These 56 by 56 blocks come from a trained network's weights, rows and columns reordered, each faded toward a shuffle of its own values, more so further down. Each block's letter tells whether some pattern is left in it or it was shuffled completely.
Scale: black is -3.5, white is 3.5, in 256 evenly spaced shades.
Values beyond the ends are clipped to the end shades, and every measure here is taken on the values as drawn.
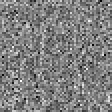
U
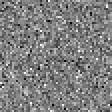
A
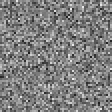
A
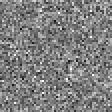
A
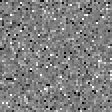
A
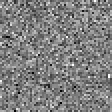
A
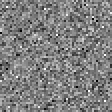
A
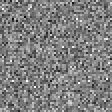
A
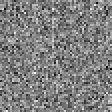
U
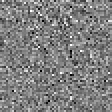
U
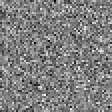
A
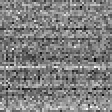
U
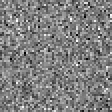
U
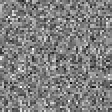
U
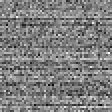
U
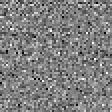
U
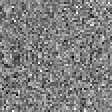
U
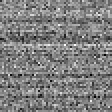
U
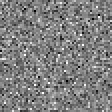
A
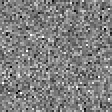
A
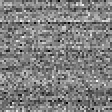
U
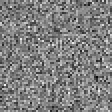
A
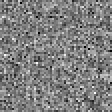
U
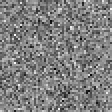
A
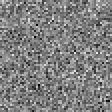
A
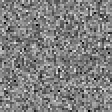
A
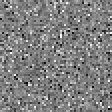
A
